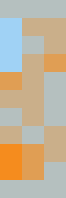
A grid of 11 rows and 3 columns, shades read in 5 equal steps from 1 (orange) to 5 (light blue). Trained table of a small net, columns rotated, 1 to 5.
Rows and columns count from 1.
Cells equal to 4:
13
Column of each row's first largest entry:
1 1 1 1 3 3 1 2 3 3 1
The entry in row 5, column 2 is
3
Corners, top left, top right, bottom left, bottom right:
4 4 4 4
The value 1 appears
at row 9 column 1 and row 10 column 1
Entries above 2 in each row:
3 3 3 2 2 3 3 3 1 1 3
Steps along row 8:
up down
